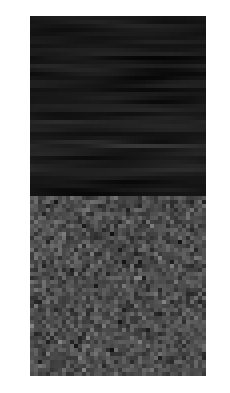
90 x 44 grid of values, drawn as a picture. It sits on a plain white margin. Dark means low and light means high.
It is made of 2 by 1 panels. Panel 1,1: very low, streaked across, faint in contrast. Panel 2,1: low, fine-grained.
